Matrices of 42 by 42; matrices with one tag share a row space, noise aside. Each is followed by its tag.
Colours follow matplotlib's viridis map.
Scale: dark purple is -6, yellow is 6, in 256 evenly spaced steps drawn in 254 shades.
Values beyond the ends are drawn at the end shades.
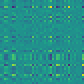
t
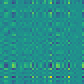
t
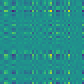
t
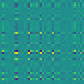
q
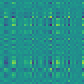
t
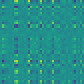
q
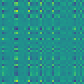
q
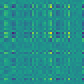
t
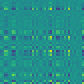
t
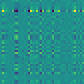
q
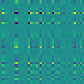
q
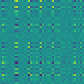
q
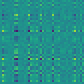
q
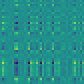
q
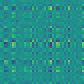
t
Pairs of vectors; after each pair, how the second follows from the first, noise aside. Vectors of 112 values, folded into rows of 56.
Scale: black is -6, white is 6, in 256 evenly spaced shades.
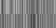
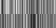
scaled up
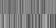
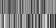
scaled up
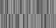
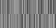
shuffled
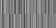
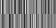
scaled up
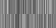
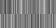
shuffled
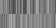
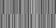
shuffled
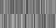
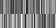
scaled up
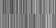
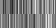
scaled up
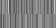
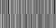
negated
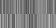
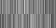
shuffled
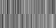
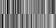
scaled up
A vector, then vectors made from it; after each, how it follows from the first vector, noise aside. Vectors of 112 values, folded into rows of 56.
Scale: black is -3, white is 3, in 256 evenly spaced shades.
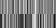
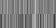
shrunk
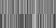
shrunk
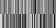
sign-scrambled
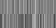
shrunk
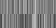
shrunk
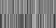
shrunk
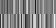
sign-scrambled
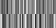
sign-scrambled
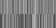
shrunk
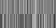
shrunk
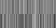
shrunk
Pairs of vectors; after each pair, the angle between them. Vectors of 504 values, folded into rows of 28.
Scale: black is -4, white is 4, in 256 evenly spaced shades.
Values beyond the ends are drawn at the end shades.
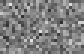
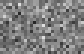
partly aligned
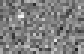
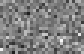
orthogonal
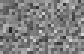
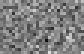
partly aligned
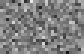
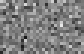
orthogonal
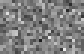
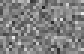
orthogonal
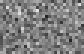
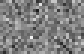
partly opposed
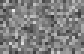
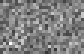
partly aligned
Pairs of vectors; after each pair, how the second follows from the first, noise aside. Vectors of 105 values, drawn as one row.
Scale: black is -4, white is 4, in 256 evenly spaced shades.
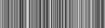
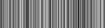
negated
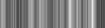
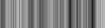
negated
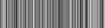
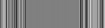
partly zeroed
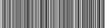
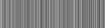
shrunk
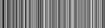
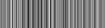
wrapped around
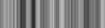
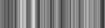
negated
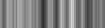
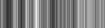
wrapped around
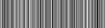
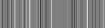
partly zeroed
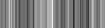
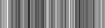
wrapped around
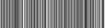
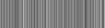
shrunk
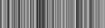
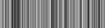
wrapped around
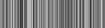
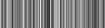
wrapped around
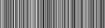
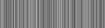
shrunk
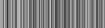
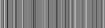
partly zeroed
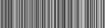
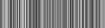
wrapped around
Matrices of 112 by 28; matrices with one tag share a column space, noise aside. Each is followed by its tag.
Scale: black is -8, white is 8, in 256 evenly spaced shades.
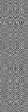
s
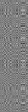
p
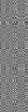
s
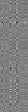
s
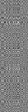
s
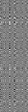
s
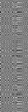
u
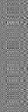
s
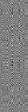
p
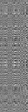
p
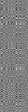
s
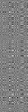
u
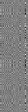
p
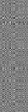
s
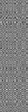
s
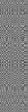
p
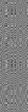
p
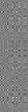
u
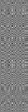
p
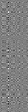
u
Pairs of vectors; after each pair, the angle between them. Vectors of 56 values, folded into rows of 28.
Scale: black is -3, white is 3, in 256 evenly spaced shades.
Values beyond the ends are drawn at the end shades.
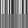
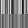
nearly parallel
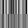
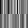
partly opposed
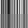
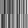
partly aligned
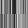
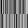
partly aligned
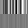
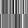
partly aligned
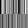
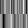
orthogonal
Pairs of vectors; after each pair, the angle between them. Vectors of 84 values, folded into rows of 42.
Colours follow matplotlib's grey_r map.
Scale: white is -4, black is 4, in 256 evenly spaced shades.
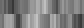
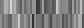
partly opposed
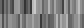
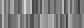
nearly opposite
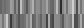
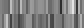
nearly parallel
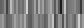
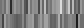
partly opposed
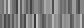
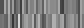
partly aligned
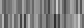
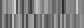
orthogonal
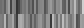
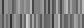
orthogonal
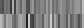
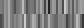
orthogonal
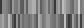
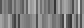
nearly parallel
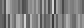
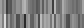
nearly opposite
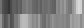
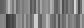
orthogonal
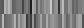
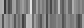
nearly opposite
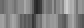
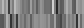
orthogonal
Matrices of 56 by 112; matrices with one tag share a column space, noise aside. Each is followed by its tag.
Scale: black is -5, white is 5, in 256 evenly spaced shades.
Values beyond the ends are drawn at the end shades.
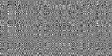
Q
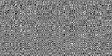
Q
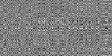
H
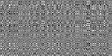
Q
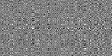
H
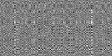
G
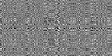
H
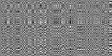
G
